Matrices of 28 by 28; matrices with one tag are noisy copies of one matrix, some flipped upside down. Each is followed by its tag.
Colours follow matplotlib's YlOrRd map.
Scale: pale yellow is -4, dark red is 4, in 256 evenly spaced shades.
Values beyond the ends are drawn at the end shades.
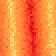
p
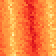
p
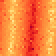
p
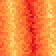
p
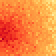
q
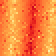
p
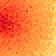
q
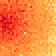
q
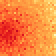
q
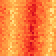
p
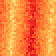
p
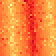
p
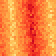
p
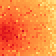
q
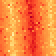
p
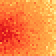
q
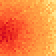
q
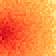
q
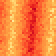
p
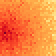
q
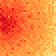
q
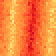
p
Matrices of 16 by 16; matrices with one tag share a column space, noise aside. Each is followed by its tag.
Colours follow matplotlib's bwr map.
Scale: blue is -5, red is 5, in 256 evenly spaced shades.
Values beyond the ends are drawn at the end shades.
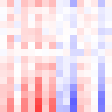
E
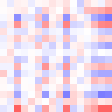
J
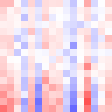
E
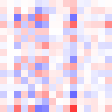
J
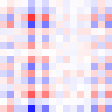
J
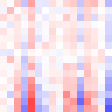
E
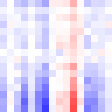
E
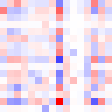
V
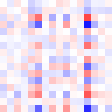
J
